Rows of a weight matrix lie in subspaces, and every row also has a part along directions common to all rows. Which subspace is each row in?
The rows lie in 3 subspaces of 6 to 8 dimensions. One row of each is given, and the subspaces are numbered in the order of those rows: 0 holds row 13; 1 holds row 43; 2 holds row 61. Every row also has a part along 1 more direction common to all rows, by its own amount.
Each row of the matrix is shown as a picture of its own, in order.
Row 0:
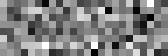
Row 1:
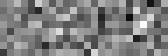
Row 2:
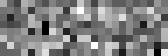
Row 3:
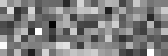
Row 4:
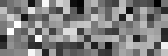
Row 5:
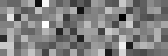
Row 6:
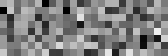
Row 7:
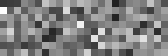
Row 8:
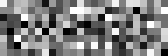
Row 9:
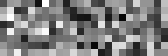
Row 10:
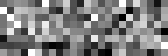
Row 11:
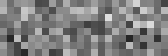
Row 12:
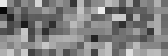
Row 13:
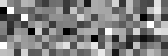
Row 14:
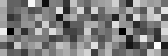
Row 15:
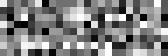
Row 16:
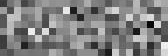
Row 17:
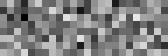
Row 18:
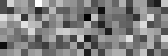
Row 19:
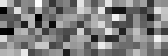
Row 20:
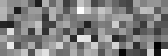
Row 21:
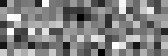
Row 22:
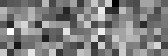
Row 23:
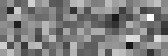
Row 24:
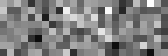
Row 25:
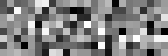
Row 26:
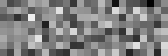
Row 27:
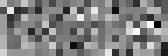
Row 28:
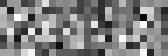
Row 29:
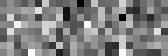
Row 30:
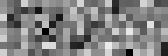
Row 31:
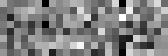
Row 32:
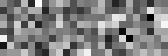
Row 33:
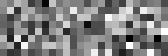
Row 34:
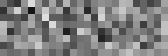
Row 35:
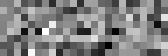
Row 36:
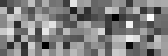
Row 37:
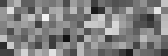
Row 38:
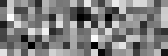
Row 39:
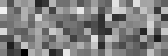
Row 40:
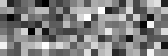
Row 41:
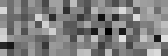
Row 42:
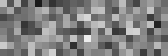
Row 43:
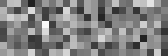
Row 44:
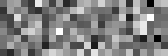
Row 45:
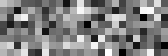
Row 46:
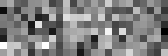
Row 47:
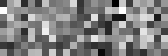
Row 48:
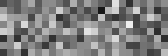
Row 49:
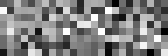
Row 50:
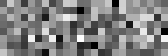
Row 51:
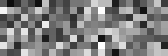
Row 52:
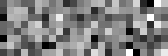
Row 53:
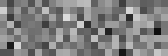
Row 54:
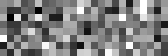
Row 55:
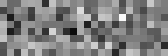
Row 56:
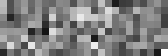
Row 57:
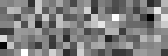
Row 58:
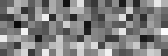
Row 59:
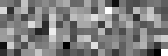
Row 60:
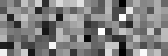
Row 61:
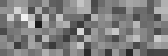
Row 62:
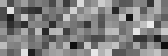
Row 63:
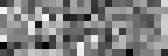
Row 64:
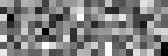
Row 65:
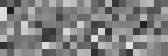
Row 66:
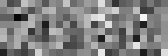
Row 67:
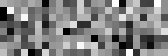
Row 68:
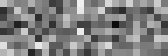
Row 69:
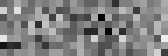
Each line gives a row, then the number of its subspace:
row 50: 2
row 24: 1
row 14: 2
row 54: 0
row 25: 2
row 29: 0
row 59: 1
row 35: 0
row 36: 2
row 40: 0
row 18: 0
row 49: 1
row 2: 1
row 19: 2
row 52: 0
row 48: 2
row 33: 2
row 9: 1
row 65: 0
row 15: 1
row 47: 2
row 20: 1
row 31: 0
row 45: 1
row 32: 2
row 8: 2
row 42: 0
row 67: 0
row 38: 1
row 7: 0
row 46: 2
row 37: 2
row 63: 2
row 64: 0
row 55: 1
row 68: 2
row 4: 2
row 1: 0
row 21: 1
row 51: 0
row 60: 0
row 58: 2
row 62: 0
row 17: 2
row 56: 1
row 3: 1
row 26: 1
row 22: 0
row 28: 1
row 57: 2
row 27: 0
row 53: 0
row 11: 2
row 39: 2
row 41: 2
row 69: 2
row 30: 0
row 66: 1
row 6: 0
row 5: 0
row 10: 2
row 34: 1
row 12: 2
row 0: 0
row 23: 2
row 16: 0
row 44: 0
